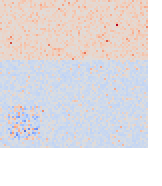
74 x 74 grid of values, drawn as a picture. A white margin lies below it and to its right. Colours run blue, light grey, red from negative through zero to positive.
Roughest part: bottom left. Stripes: none. Seam: horizontal, 40% of the way down, the top part higher. Average level on the scale: 50%. Odd patch: rougher, in the bottom left.
